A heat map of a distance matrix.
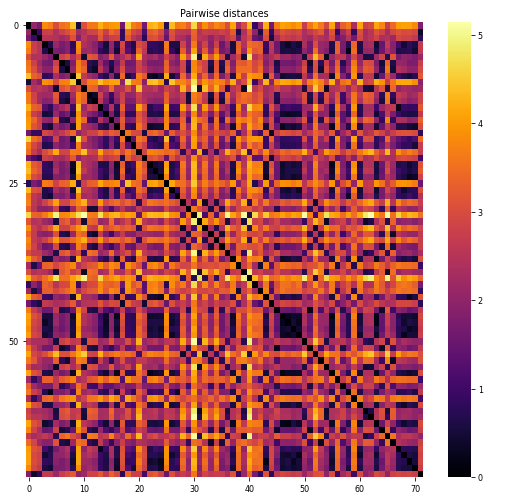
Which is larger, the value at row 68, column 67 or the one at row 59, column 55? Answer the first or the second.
the second
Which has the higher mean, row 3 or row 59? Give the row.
59
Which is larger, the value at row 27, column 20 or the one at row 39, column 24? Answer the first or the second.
the first
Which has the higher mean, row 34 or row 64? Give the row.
34
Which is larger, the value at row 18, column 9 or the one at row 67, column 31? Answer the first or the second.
the first
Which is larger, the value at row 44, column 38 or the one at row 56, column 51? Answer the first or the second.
the second
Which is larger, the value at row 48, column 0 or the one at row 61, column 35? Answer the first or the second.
the first
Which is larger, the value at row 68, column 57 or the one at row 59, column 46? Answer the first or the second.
the second
